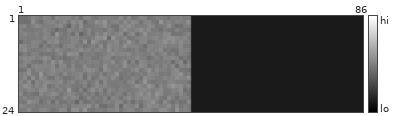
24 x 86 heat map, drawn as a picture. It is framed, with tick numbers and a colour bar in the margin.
The table splits into one row of 2 panels. Panel 1,1: middling, fine-grained, faint in contrast. Panel 1,2: very low, flat.
